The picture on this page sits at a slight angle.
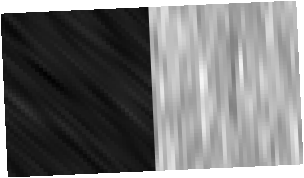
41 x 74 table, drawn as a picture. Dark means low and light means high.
The table splits into one row of 2 panels. Panel 1,1: very low, slanting down to the right, faint in contrast. Panel 1,2: high, streaked downward.
